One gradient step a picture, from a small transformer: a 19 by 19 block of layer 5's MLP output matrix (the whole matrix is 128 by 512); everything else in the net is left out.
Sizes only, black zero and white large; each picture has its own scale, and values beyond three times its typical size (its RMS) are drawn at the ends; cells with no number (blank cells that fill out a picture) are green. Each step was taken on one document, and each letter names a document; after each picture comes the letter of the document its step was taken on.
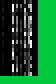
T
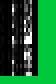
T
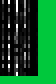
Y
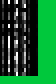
Y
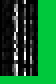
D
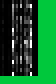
T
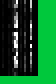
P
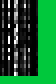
Y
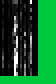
P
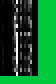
P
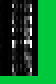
T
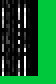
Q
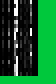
P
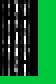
Y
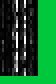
D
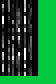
Q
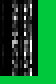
T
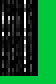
Q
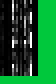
T
